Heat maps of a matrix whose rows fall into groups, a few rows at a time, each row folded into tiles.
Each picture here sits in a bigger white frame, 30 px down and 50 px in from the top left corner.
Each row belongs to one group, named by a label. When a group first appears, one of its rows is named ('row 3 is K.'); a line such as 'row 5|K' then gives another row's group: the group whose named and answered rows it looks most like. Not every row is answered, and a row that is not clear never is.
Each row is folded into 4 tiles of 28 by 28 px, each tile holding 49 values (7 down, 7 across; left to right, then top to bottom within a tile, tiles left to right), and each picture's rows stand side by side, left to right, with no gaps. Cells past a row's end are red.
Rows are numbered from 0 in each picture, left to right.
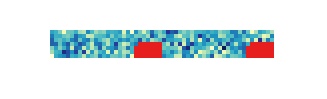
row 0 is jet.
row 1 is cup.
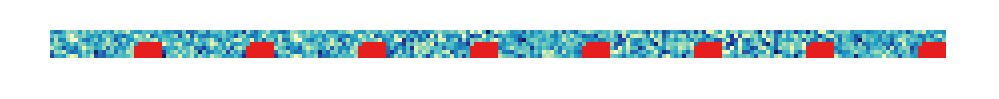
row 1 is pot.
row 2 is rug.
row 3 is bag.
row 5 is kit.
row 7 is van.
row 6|kit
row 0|rug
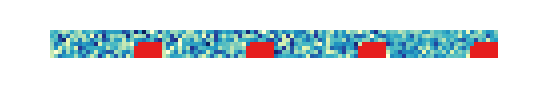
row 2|bag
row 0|kit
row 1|kit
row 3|jet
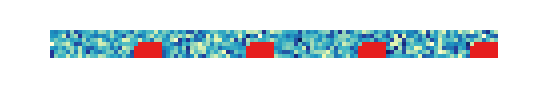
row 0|pot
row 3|bag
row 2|van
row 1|bag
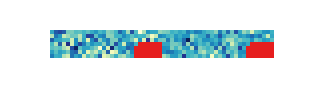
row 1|van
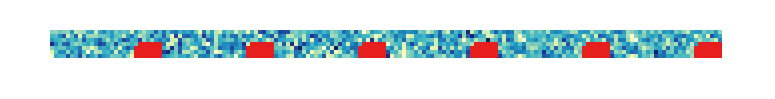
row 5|rug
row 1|bag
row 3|pot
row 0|jet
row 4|rug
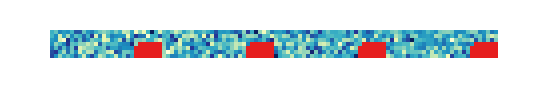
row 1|kit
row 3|van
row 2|pot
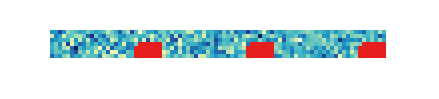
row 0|cup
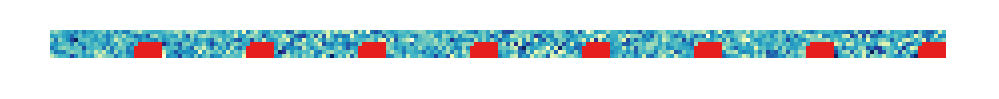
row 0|van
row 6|rug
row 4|cup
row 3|rug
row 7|pot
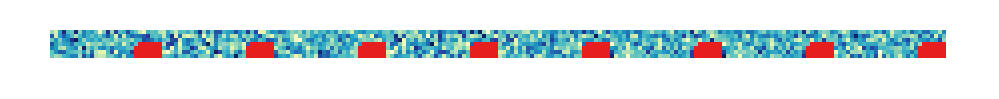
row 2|rug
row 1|kit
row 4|kit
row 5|pot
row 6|pot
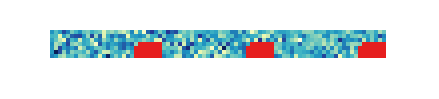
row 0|bag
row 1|cup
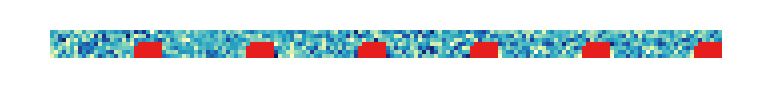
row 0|kit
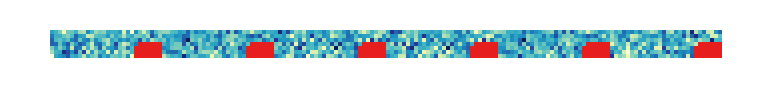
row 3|cup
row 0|jet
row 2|cup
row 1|van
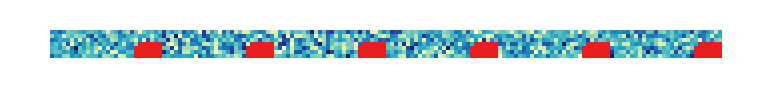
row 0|cup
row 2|kit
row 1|bag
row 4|jet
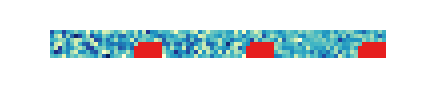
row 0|bag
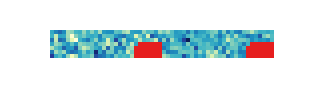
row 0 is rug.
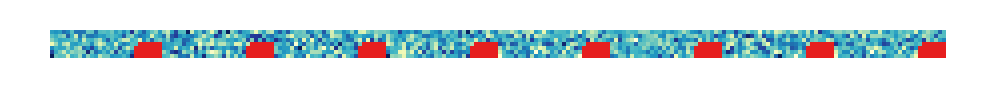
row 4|jet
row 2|cup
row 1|van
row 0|pot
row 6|bag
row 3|pot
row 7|jet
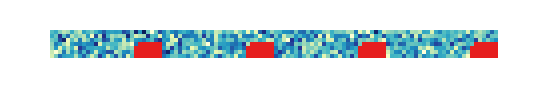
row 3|jet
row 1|bag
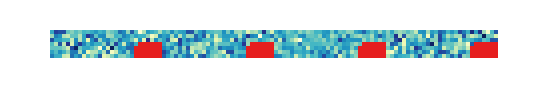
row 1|bag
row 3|kit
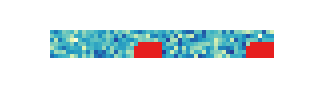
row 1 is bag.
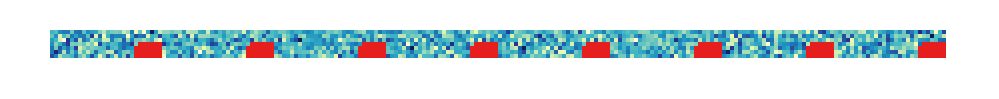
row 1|jet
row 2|van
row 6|bag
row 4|cup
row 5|rug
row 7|kit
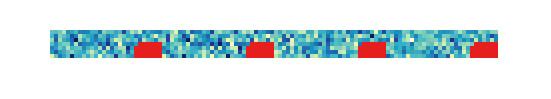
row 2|kit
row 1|van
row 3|rug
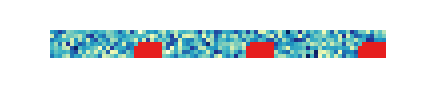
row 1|kit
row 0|cup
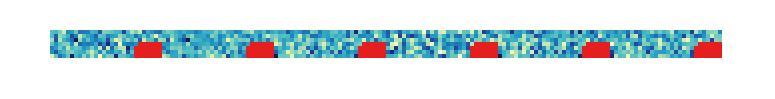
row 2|pot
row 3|bag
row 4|pot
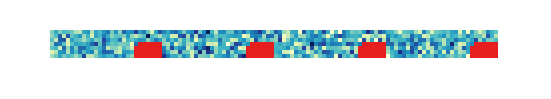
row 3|jet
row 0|kit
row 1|pot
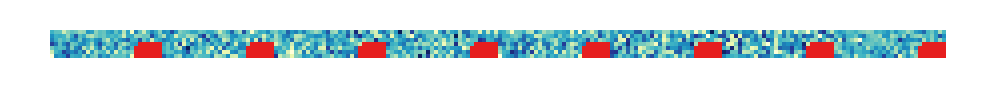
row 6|bag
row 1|cup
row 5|bag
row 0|jet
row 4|jet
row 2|pot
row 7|rug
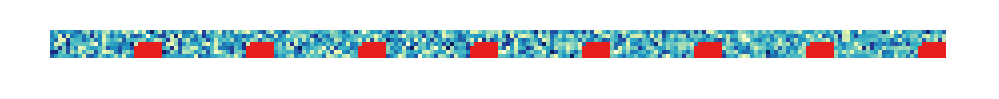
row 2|cup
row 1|bag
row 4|kit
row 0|bag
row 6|rug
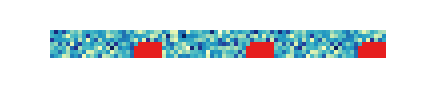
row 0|cup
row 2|cup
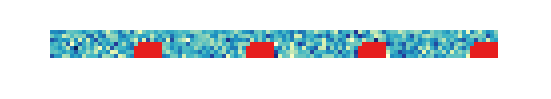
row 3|jet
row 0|cup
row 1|rug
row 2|pot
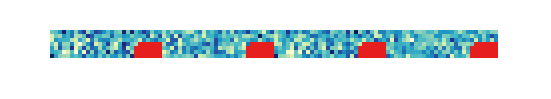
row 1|kit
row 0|pot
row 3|rug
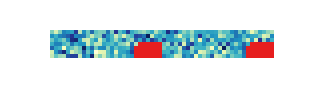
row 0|van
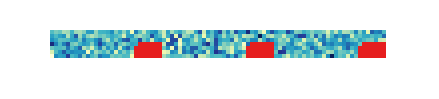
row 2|bag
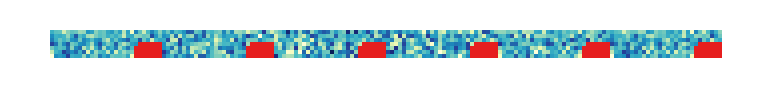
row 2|pot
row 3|bag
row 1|bag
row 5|jet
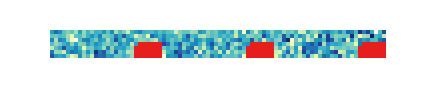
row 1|jet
